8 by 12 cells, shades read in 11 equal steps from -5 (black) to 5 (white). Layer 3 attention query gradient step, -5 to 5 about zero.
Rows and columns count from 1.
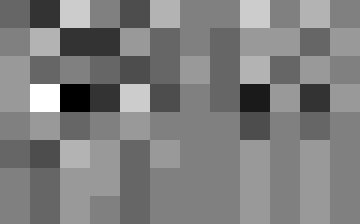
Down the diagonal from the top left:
-1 2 0 -3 1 1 0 0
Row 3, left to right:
1 -1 0 -1 -2 -1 1 -1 2 -1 1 0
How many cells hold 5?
1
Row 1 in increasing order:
-3 -2 -1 0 0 0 0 0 2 2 3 3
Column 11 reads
2 -1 1 -3 -1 1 1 1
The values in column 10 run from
-1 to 1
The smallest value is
-5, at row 4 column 3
